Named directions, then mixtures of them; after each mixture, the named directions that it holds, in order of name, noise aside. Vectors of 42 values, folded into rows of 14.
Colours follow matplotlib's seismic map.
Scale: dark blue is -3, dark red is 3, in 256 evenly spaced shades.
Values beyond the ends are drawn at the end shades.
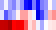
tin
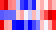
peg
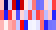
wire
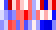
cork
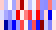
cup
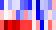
cup, peg, tin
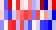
cork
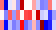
cup, wire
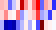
cork, cup, tin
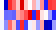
cork, cup, wire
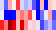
cork, tin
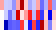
cup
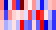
cup, wire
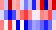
cork, peg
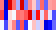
cork, cup, wire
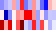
cup, tin, wire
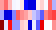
cup, peg, tin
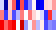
tin, wire
